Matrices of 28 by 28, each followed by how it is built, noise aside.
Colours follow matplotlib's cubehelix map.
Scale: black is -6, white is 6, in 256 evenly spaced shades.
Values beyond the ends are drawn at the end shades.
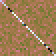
diagonal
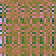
low rank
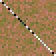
diagonal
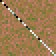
diagonal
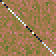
diagonal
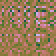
low rank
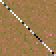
diagonal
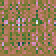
low rank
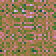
low rank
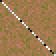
diagonal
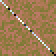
diagonal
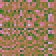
low rank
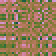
low rank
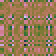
low rank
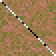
diagonal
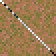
diagonal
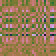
low rank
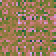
low rank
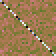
diagonal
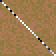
diagonal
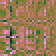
low rank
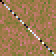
diagonal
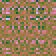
low rank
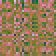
low rank
